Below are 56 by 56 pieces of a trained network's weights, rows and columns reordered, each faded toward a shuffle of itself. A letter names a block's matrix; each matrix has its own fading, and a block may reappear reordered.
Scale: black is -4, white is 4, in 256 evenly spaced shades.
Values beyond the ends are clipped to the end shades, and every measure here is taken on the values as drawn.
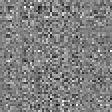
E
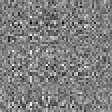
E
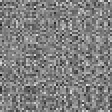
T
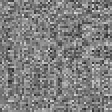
T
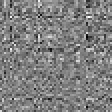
E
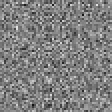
T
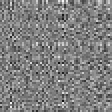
T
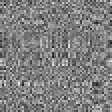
T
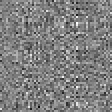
T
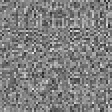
T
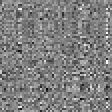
E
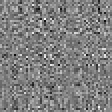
E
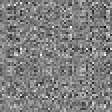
E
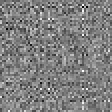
E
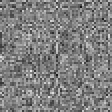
T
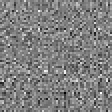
E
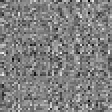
E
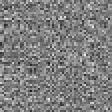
T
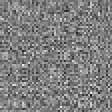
T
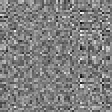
T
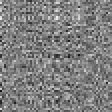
T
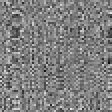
T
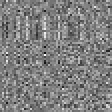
T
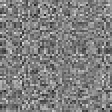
T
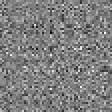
E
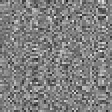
T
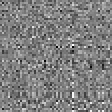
E
